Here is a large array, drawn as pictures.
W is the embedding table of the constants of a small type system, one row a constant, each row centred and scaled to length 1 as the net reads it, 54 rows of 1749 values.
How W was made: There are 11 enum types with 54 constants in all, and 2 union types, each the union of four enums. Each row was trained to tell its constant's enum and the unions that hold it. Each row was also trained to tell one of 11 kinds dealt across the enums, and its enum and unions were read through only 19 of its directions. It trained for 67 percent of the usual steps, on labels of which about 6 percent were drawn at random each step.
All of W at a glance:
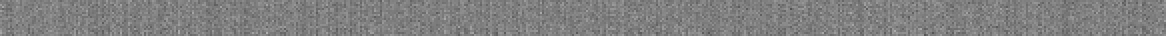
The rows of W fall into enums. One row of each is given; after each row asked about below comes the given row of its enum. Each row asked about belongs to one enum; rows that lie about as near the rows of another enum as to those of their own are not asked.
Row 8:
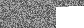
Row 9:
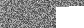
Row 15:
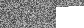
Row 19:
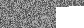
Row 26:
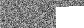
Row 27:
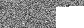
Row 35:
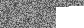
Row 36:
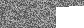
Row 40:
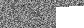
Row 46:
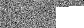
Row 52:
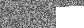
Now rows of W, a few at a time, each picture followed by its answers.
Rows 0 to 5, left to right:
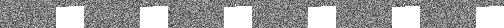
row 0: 52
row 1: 35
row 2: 26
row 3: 35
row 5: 52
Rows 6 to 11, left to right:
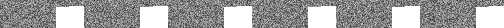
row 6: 8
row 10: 46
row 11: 15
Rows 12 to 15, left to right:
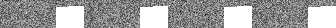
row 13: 35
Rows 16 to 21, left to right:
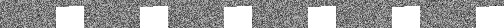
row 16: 52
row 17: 9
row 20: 15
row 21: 8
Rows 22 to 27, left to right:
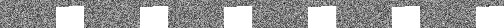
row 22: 52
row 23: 35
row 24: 46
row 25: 27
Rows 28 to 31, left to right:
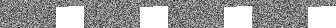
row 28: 15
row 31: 9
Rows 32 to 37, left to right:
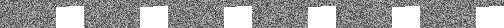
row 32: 15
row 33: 36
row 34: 26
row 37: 19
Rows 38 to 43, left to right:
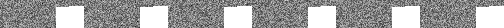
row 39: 27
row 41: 35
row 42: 8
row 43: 8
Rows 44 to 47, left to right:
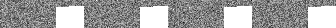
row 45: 36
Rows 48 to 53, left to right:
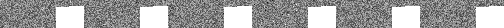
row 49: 52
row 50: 36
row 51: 9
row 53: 8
